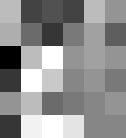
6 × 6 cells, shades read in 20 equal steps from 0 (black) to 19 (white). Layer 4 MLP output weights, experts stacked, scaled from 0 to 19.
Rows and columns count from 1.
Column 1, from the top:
14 13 0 4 11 4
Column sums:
46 78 71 61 69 59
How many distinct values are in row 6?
5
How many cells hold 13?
1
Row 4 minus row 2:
-9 11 11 1 -1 2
